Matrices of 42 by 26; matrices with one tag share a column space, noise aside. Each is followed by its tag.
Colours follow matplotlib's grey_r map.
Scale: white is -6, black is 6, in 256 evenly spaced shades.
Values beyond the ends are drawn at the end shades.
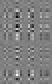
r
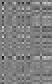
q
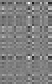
q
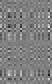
r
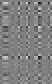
q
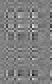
r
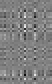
r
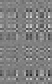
r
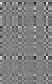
q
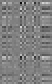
q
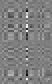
r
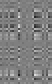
r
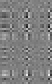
r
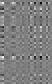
q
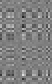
r
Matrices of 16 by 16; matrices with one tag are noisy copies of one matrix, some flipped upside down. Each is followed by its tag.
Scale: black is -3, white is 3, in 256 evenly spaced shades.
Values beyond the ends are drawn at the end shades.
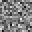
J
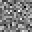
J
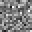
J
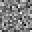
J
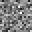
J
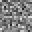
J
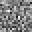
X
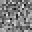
X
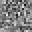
X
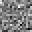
J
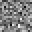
J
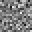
J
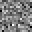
J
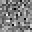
X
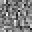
X
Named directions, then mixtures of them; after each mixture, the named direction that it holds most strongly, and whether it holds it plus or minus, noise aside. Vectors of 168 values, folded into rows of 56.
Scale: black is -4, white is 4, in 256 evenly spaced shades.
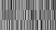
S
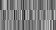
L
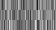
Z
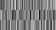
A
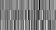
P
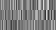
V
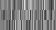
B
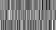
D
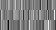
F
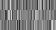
D, plus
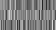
D, plus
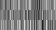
P, plus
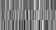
P, minus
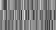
L, minus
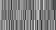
S, plus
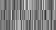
B, plus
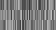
B, minus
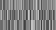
A, plus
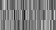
L, plus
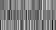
D, minus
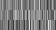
P, minus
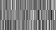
S, minus
